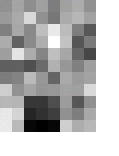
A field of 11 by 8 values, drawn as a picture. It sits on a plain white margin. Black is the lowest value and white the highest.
Ninth with the lowest average: bottom middle. Odd patch: lower, in the bottom middle. Ninth with the highest average: top middle.
